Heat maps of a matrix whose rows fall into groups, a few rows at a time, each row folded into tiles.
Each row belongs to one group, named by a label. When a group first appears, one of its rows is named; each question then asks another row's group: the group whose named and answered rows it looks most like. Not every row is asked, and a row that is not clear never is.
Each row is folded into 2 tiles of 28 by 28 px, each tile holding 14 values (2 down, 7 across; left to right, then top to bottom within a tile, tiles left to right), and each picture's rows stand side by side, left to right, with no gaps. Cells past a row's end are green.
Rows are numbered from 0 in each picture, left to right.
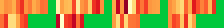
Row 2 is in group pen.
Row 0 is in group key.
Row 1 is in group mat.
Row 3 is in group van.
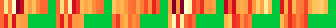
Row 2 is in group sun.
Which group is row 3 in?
pen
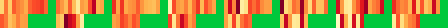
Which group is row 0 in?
sun
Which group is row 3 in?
mat
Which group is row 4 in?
pen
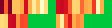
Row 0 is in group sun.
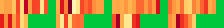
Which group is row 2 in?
key
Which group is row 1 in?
pen
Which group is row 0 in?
van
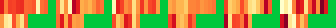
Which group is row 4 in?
mat
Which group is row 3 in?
key
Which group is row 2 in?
mat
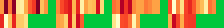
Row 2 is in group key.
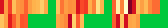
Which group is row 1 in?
mat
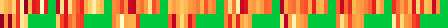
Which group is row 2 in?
key
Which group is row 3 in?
key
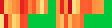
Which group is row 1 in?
pen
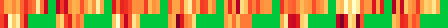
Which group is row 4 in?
pen
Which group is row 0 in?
key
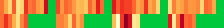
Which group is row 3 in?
mat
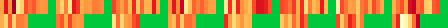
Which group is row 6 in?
mat
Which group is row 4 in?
sun
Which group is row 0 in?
pen
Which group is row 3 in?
pen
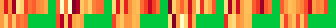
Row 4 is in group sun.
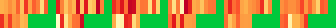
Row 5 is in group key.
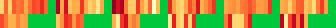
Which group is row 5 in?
mat
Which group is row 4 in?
key
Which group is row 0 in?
sun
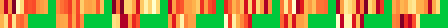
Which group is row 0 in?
pen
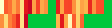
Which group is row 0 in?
mat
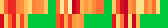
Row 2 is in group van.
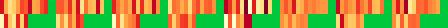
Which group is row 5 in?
pen
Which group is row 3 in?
mat
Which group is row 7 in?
pen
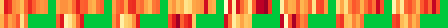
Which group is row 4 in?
sun
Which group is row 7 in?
sun
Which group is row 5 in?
mat
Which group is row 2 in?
key
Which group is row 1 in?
key
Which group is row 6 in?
sun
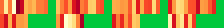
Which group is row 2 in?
van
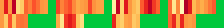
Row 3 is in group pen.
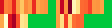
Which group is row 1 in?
pen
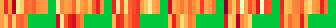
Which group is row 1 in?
mat
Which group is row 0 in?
pen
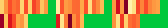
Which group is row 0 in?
van
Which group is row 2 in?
pen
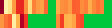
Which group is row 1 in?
key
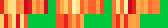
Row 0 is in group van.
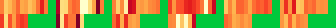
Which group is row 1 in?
mat
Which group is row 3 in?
key
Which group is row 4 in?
sun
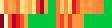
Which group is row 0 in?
mat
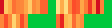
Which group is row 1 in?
sun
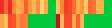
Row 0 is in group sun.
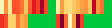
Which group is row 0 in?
sun
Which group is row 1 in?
key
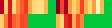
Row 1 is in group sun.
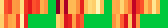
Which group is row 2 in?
mat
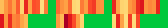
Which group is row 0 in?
van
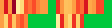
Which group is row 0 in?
pen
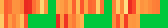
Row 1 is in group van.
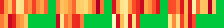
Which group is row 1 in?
mat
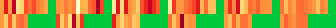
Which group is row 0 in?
pen
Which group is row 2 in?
sun
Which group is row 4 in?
pen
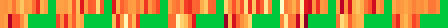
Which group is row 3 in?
key
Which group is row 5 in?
mat
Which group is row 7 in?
key
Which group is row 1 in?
van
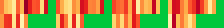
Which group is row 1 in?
van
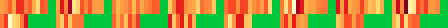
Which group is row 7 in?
pen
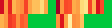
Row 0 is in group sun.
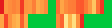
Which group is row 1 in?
key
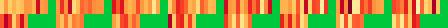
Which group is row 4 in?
key
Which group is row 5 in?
van
